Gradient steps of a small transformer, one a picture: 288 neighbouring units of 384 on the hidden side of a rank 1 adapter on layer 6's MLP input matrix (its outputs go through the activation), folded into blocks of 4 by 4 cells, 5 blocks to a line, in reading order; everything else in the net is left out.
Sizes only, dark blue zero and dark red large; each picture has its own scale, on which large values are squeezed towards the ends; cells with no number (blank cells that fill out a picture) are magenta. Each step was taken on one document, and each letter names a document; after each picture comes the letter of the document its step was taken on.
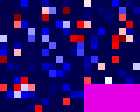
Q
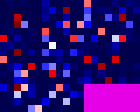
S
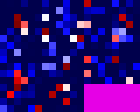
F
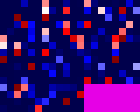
Q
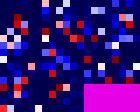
F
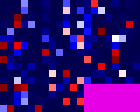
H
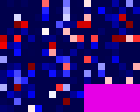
F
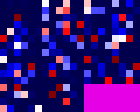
F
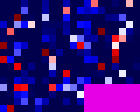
H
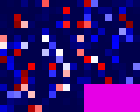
S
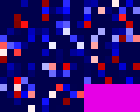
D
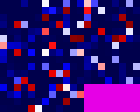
D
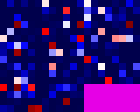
S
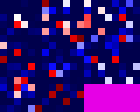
D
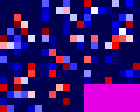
F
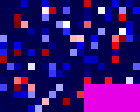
Q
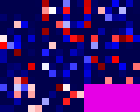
D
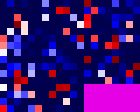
F
